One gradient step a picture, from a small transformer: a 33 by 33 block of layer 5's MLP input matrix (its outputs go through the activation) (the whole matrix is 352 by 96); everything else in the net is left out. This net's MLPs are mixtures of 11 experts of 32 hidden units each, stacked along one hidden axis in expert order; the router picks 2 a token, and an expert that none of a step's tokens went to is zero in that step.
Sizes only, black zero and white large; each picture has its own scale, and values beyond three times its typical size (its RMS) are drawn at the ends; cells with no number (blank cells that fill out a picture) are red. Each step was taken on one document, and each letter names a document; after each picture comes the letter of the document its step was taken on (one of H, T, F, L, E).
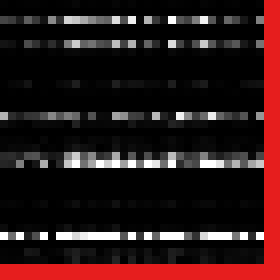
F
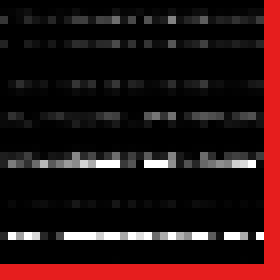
F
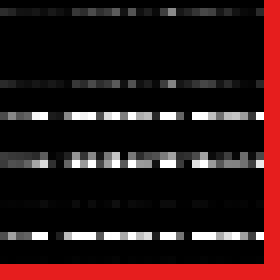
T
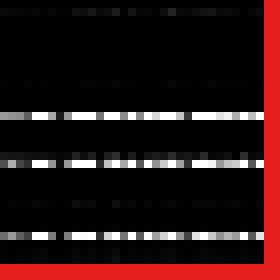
T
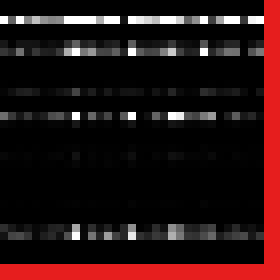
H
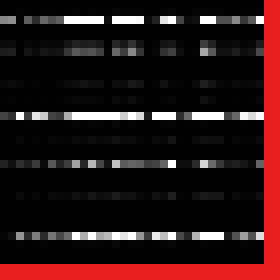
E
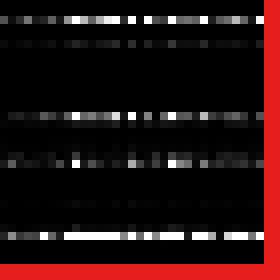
F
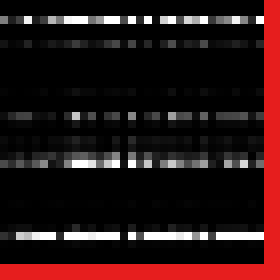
F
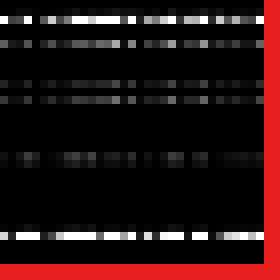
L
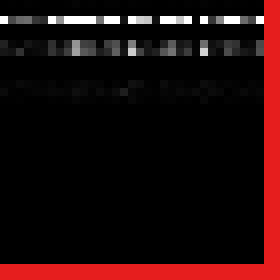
H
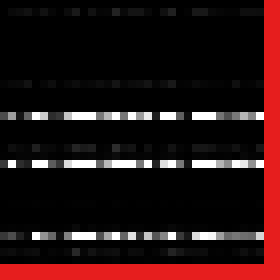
T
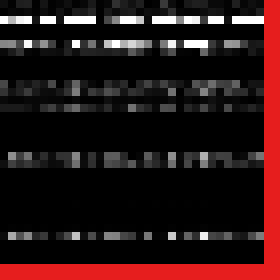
H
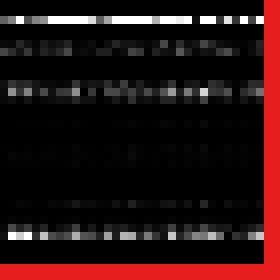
H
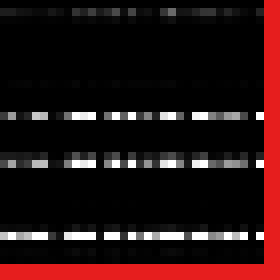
T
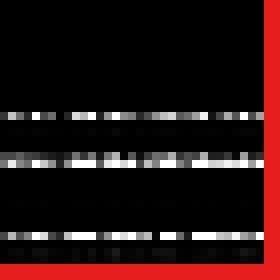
T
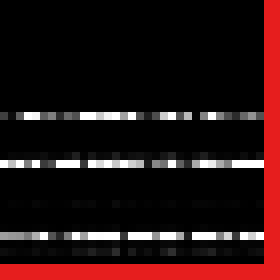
T
